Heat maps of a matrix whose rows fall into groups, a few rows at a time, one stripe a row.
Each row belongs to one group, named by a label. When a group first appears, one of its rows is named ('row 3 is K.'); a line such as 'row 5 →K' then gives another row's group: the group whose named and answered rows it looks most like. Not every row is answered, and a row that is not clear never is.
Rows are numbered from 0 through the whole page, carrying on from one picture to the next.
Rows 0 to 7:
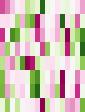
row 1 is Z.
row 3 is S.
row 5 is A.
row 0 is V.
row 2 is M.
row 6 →A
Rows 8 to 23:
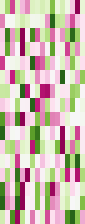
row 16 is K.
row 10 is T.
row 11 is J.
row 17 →A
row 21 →K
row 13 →Z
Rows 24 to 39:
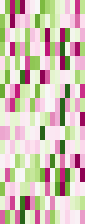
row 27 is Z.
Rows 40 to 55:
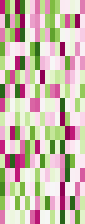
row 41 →J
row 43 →A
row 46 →K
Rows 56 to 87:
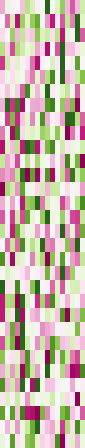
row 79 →M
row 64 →V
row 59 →Z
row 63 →J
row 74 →Z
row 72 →Z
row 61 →S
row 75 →S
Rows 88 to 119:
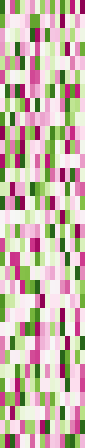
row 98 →J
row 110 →A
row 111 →Z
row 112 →M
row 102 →K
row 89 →A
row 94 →J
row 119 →V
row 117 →Z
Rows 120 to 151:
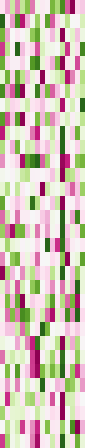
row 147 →V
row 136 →Z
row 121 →K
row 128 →K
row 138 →M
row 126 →K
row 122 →A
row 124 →A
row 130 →Z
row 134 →A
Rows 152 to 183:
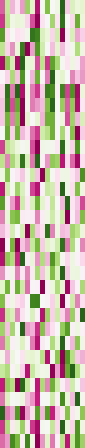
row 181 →K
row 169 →S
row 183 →M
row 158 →J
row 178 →T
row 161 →J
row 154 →A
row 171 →S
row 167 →M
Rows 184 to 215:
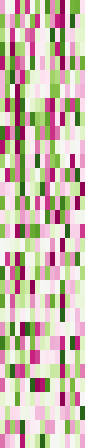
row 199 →S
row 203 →K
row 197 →V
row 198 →Z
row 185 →T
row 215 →V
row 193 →K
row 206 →Z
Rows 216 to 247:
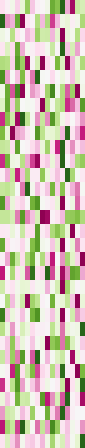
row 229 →Z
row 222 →J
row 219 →J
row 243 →M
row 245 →S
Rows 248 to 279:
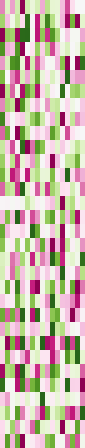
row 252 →M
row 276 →V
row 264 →A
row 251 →K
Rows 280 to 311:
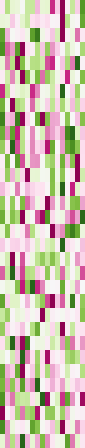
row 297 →S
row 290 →V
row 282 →A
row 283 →K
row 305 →V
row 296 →T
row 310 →A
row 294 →V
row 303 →A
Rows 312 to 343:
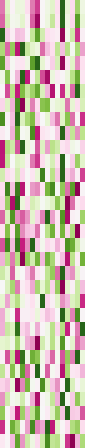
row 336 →J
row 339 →V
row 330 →J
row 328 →J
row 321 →Z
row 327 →S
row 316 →A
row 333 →V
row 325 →J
